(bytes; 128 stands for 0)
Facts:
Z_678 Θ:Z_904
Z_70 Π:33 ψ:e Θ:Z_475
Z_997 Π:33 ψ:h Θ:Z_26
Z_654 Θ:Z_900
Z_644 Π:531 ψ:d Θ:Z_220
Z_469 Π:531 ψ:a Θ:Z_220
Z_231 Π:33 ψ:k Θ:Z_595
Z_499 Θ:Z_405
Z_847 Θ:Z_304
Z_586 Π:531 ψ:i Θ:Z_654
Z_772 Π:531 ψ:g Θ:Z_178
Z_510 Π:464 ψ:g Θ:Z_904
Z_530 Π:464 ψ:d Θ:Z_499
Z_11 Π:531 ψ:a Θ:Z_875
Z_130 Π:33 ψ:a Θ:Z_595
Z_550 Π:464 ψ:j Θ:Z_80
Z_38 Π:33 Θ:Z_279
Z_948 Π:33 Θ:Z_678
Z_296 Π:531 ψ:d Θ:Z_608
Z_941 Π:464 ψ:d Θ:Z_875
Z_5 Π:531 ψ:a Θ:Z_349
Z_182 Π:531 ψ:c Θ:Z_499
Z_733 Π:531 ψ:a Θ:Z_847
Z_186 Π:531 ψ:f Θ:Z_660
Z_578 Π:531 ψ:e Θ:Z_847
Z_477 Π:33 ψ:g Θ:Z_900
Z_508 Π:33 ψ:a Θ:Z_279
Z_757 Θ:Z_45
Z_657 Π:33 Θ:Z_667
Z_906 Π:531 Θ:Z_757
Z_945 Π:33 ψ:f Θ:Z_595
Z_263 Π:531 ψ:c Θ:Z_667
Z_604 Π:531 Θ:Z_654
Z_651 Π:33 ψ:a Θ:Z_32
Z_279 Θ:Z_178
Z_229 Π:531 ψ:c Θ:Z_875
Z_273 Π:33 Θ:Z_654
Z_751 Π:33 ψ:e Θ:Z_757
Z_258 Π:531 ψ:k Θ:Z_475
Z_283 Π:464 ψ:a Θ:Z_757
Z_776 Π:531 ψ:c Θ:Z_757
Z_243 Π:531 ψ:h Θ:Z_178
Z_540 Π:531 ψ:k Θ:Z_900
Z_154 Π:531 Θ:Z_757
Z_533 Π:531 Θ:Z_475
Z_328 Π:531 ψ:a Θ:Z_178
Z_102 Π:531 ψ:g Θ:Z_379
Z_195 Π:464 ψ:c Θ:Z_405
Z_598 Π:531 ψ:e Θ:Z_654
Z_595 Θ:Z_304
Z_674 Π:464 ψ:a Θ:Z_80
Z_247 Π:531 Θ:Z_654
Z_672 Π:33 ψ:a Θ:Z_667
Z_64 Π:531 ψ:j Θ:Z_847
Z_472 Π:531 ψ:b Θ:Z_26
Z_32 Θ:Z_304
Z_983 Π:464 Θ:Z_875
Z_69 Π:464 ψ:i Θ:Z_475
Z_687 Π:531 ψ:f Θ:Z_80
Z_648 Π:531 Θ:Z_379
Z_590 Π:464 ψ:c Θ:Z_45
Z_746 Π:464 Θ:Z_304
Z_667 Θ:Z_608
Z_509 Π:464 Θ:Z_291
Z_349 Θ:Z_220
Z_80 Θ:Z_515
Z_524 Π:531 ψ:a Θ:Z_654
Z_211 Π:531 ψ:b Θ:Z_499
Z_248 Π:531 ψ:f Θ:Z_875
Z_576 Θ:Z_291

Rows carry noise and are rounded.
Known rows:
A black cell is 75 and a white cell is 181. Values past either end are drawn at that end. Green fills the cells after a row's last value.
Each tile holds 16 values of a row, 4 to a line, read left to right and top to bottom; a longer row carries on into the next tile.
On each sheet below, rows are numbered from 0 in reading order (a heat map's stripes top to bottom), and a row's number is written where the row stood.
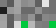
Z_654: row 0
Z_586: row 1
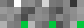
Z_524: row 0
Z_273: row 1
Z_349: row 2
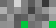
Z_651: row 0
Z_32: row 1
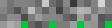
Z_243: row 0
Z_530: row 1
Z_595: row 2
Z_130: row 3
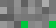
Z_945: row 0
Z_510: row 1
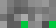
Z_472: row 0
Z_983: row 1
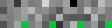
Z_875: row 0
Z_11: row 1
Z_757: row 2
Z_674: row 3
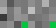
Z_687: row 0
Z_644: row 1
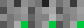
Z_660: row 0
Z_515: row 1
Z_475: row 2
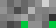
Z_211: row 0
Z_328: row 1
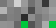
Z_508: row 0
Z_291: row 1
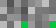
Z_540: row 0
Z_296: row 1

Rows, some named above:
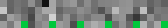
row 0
Z_258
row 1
Z_80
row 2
Z_746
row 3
Z_243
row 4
Z_283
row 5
Z_231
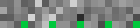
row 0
Z_945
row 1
Z_667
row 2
Z_508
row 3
Z_746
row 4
Z_38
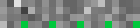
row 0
Z_598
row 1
Z_248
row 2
Z_229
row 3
Z_296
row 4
Z_229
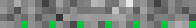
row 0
Z_772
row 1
Z_590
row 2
Z_550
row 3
Z_657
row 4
Z_672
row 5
Z_590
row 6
Z_243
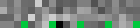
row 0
Z_186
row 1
Z_667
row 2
Z_499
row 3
Z_182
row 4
Z_997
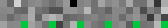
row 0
Z_477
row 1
Z_263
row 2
Z_45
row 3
Z_70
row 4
Z_69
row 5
Z_279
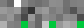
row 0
Z_524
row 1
Z_900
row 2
Z_243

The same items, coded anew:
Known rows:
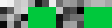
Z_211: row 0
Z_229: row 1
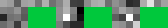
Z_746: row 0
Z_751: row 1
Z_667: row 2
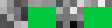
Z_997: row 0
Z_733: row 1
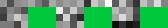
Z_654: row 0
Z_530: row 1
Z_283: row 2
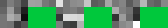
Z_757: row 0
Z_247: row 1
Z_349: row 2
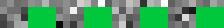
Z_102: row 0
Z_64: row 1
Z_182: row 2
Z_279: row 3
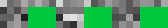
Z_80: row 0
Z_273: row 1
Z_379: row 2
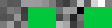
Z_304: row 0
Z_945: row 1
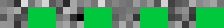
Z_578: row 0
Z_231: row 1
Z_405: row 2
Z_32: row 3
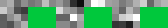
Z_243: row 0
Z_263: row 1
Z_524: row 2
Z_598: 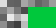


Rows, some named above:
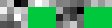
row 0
Z_672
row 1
Z_248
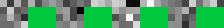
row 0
Z_540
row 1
Z_186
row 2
Z_657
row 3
Z_578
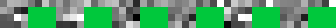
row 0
Z_38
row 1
Z_524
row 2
Z_258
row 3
Z_499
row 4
Z_508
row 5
Z_499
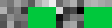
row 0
Z_195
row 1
Z_229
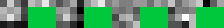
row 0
Z_283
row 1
Z_776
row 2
Z_477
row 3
Z_586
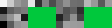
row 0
Z_472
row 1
Z_875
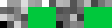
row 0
Z_550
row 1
Z_69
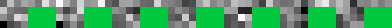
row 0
Z_328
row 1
Z_674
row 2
Z_772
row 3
Z_608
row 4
Z_38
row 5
Z_590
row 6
Z_70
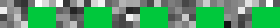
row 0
Z_296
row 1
Z_687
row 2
Z_38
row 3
Z_608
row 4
Z_64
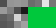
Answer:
Z_772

